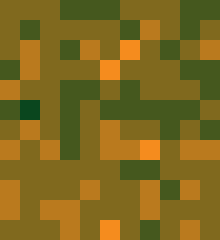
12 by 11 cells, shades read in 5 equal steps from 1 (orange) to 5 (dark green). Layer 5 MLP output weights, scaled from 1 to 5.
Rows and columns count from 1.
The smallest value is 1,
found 4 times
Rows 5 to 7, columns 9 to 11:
3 3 4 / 4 4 3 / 4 3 4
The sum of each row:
38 35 30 33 36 42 34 26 35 30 29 30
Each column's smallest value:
2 2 2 2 2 1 1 1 3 2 2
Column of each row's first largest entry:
4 2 4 1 4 2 4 4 7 9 2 8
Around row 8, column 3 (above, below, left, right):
3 3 3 4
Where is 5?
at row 6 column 2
